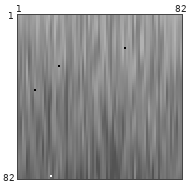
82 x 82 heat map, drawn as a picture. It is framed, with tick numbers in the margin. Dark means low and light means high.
Lone odd cells: 4, 1 higher and 3 lower than their neighbours. Slope: up to the top. Grain: streaks running down. Average level on the scale: 50%.
